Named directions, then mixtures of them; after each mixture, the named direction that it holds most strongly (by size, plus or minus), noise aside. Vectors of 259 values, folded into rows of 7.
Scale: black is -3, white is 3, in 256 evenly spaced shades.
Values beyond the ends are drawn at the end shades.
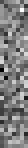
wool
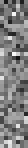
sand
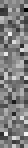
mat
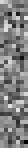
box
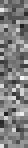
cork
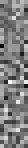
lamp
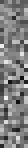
lamp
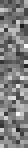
cork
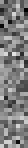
sand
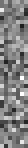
cork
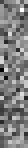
wool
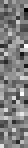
cork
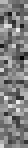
box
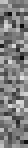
box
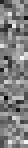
box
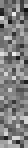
sand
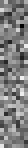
cork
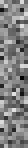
cork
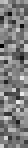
box
